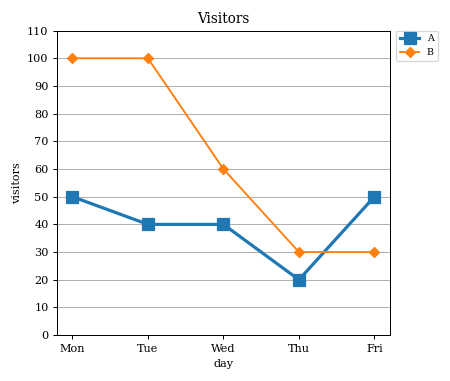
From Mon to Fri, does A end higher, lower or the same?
the same
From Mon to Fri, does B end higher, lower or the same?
lower
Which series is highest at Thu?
B
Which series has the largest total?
B
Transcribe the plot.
Title: Visitors
x-axis: day, ticks Mon Tue Wed Thu Fri
y-axis: visitors, ticks 0 10 20 30 40 50 60 70 80 90 100 110
Legend: A, B
Values:
A: 50 40 40 20 50
B: 100 100 60 30 30
